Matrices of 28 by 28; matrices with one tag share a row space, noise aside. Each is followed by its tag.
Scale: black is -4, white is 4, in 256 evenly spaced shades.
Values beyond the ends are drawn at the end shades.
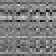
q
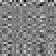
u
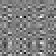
u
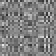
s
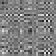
s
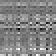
q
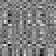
u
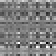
q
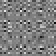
u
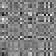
s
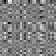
u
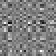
u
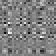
u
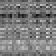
q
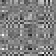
s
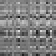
q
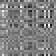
s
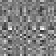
u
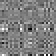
s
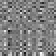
u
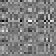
s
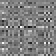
s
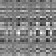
q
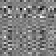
u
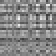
q
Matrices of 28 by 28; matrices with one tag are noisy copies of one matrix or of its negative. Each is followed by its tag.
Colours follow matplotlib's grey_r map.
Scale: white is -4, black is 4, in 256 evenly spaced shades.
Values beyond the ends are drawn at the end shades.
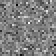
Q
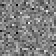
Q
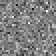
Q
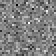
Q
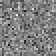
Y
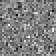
Y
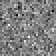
Y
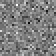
Q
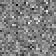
Q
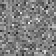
Q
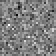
Y
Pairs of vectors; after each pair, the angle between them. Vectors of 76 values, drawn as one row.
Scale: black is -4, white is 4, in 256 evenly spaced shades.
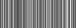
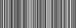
nearly parallel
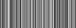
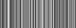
nearly parallel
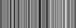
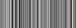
partly opposed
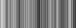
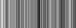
nearly parallel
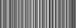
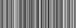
partly opposed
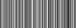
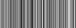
partly opposed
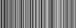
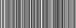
nearly opposite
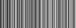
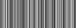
orthogonal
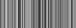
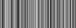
orthogonal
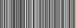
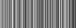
orthogonal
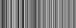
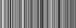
partly opposed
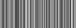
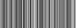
partly aligned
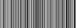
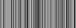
nearly parallel
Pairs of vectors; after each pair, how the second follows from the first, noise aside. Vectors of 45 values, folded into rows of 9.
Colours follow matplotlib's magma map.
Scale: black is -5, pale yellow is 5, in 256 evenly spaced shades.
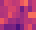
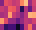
scaled up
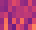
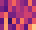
scaled up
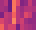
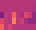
partly zeroed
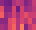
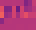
partly zeroed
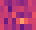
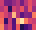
scaled up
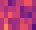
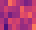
negated
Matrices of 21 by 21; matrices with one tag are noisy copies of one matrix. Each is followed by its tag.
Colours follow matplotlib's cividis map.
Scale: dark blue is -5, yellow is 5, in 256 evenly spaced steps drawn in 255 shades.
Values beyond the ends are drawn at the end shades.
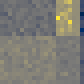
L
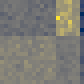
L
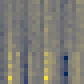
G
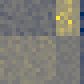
L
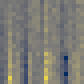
G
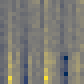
G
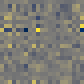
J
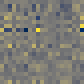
J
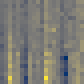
G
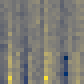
G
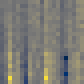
G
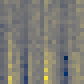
G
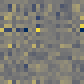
J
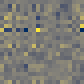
J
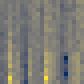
G
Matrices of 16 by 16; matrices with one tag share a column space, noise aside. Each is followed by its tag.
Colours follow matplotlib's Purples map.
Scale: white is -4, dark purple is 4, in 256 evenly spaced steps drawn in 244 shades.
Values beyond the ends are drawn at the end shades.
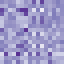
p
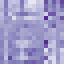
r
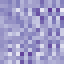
p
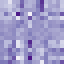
r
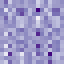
p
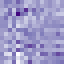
p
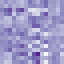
p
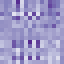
r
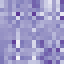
r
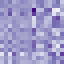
p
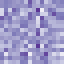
p
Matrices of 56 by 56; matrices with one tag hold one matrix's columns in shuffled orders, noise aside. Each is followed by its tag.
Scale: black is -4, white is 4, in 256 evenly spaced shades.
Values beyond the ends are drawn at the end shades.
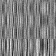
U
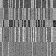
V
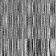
U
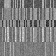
V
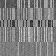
V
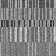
V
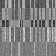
V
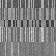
V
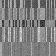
V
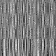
U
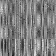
U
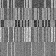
V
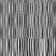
U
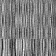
U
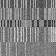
V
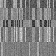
V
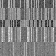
V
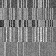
V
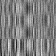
U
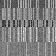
V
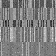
V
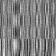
U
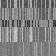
V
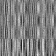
U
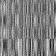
U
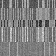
V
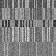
V
